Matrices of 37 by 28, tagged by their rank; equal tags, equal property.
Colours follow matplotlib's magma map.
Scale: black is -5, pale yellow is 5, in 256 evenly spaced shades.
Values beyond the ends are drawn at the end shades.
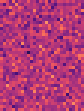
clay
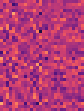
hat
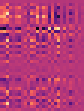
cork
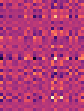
cork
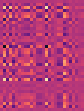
cork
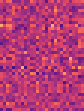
hat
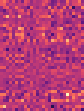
hat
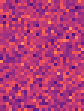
clay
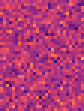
clay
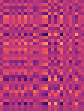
cork
